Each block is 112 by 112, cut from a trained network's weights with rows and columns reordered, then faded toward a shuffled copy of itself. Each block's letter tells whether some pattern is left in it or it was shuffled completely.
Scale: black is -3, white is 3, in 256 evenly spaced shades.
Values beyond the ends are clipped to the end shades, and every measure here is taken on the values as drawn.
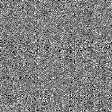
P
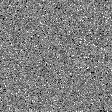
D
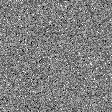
D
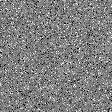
D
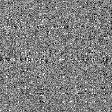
P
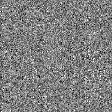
P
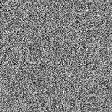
P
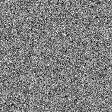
D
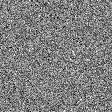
D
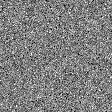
D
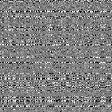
P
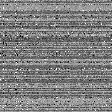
P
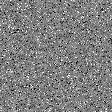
D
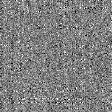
P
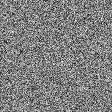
D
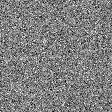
D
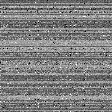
P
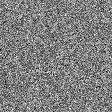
D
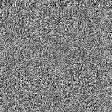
P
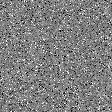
D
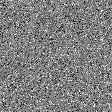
D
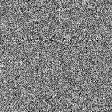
P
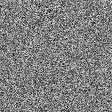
D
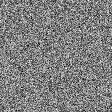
D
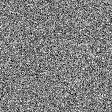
D
